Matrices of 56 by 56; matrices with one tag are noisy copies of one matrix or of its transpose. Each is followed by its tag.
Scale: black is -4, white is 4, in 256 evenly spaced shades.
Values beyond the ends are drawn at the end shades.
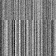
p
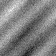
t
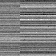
p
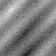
t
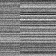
p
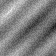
t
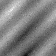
t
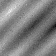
t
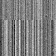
p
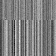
p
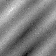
t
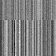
p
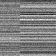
p
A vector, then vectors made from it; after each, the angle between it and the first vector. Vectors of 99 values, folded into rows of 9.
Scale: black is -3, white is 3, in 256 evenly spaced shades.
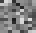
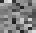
nearly parallel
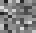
orthogonal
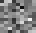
nearly parallel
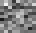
partly aligned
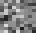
orthogonal
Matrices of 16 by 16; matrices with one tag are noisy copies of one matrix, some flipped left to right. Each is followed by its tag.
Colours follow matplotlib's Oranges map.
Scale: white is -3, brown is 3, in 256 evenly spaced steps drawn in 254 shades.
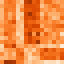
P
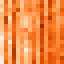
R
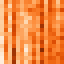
R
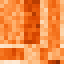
P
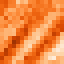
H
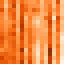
R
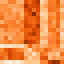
P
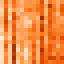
R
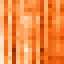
R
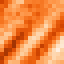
H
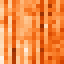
R
